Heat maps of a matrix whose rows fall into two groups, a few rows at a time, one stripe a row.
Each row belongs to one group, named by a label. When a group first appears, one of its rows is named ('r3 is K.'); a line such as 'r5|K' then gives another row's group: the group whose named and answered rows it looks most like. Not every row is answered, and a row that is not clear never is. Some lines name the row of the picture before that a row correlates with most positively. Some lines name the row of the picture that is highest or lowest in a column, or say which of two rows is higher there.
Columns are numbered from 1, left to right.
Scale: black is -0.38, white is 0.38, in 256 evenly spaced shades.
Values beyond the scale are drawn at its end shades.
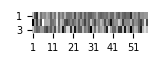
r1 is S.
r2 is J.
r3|S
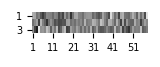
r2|S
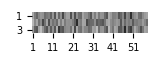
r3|S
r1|S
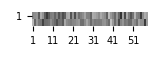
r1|S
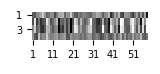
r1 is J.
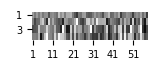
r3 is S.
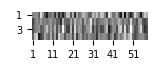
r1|S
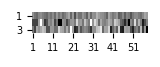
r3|J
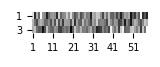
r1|J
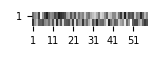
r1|S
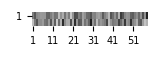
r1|J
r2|S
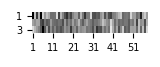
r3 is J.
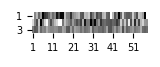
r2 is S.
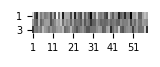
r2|S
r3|J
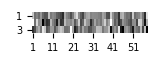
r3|J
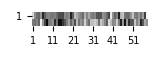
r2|S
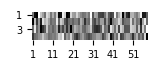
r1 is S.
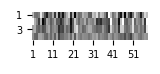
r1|S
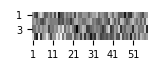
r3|J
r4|S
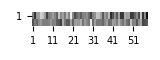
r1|J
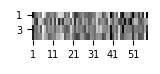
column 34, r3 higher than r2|Yes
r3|J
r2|S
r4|J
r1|J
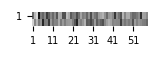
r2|J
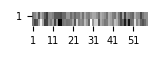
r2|S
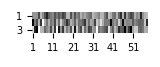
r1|S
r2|J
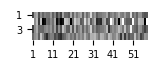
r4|S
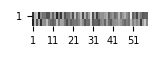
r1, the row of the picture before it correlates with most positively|1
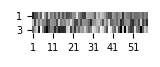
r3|S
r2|J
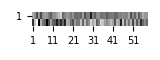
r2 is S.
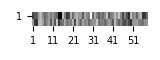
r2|S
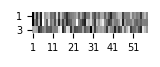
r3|S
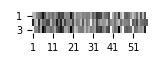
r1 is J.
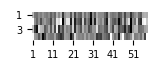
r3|S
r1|S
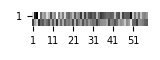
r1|S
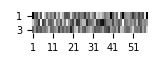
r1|J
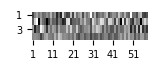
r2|S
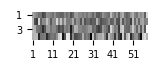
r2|S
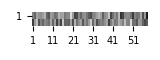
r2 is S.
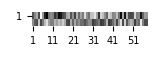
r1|S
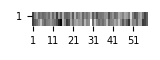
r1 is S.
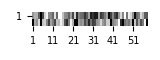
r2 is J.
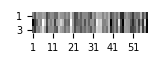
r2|J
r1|J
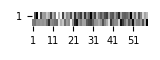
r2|J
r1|S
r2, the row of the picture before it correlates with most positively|1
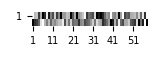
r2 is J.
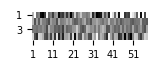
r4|S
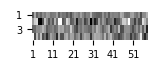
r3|J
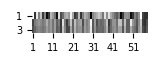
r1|J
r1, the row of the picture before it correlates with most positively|4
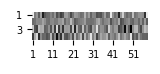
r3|S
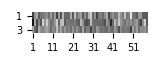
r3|S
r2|J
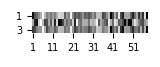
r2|S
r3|J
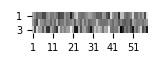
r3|J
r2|S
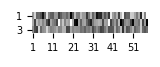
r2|J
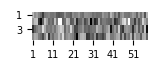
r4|J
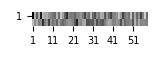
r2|J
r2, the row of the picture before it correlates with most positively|4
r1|J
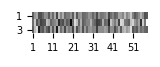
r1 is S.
